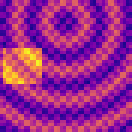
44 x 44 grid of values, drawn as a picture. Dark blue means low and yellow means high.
Ninth with the highest average: middle left. Odd patch: higher, in the middle left. Mirror symmetry: none. Rings: centred on the top middle.
